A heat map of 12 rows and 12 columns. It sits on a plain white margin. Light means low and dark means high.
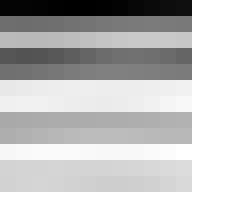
Grain: streaks across. Stripes: horizontal, repeating 3 times. Slope: up to the top.
